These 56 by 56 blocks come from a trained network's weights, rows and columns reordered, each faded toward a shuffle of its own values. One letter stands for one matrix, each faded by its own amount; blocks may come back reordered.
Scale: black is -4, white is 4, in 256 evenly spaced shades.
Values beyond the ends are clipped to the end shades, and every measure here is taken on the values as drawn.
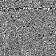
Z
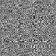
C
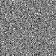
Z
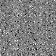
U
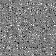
U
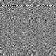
C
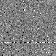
Z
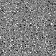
U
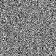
Z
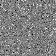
U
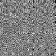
C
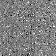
U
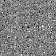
U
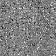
U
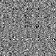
C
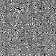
U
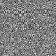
Z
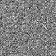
Z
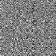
C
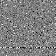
Z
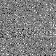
U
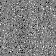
U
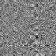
C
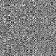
C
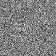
Z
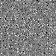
U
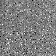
U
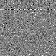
Z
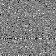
Z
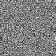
Z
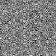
C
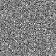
Z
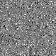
U
